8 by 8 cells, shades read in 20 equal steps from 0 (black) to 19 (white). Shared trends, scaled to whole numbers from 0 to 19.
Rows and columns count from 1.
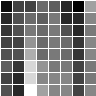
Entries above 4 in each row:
5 5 6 7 7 7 7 7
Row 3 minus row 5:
-2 0 -4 0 0 -2 -1 -1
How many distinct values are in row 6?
6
